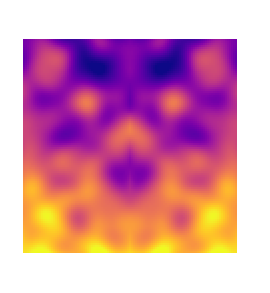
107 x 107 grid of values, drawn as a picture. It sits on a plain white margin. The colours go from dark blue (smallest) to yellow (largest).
There are no lone odd cells. No regular stripes run through it. It is mirror symmetric from left to right. There is an overall slope up to the bottom. The field is smooth, with broad soft blobs.
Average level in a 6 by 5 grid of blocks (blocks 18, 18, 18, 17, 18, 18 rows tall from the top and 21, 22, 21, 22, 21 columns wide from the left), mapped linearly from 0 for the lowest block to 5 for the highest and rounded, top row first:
20002 / 12121 / 21212 / 33133 / 44344 / 54445
